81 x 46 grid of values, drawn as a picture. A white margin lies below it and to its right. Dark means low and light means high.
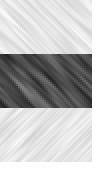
It is made of 3 by 1 panels. Panel 1,1: very high, slanting down to the right, faint in contrast. Panel 2,1: low, slanting down to the right. Panel 3,1: very high, slanting up to the right, faint in contrast.
